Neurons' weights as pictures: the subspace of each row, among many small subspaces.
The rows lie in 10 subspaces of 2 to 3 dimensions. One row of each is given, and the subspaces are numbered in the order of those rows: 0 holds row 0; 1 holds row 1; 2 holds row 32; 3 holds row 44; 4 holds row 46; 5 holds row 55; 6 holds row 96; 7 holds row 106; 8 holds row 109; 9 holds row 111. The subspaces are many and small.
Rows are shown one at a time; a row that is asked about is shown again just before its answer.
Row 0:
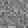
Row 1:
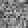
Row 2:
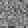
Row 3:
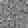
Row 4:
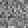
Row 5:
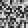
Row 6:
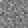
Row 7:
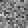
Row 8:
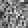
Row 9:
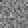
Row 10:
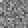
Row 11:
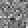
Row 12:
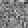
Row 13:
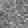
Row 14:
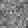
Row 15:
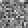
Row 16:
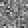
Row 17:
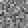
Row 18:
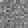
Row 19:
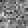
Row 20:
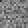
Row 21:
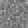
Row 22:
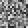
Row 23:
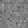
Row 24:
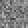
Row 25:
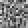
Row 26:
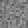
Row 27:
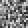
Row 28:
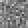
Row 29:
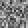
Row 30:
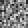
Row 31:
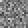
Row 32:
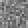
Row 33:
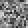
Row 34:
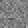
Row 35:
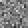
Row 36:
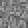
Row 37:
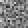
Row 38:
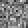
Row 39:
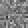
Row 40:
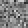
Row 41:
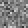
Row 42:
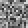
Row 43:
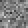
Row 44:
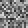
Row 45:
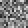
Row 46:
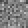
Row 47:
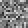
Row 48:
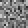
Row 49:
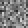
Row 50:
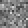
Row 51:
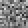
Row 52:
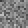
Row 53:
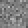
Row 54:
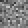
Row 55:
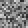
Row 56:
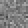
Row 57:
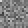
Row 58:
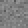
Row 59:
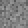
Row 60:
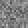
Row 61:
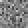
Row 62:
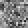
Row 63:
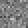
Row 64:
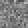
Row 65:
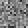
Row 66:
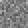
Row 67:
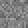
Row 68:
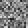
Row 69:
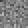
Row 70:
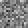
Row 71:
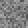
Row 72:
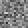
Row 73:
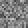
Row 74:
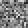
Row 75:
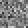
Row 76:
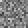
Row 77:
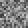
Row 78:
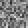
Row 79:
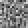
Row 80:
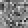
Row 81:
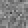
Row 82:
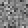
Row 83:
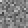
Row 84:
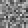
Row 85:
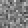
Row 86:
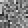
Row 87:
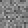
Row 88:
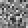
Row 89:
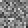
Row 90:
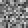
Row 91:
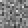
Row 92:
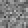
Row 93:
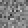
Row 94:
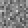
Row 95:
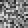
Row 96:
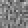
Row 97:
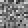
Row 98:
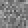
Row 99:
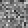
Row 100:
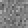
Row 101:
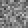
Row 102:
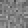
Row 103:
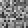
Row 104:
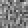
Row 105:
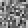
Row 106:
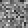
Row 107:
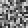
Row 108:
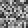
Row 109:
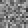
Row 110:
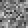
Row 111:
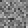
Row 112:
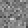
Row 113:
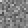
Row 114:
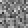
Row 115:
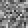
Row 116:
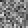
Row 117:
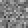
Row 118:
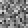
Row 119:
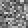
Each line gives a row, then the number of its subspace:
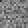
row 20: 1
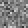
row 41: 4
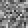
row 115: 8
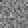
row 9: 0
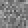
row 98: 1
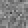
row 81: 8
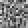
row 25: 3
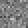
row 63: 9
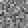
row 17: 4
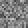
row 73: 3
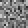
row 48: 4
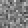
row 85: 6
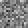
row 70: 7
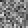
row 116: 5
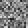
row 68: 9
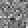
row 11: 9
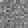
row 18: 7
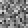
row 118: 0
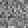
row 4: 0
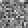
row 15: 7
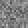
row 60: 2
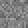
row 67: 3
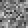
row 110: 8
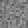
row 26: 2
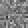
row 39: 1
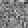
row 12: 7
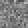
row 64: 7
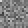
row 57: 3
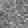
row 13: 6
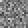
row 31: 9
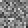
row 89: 9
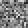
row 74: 7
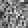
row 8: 6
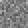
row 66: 4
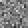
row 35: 5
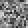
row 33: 1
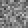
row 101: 5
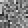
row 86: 8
